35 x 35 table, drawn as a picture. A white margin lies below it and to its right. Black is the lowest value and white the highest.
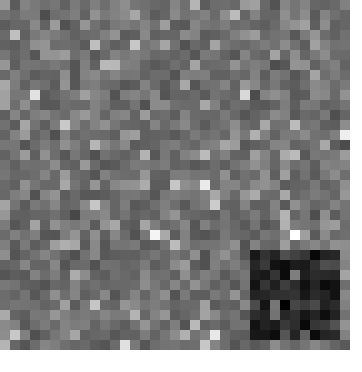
In the bottom right lies a patch that is lower than the rest. The bottom right is the ninth with the lowest average. There are no regular stripes. A few values lie far out on both sides of the bulk.
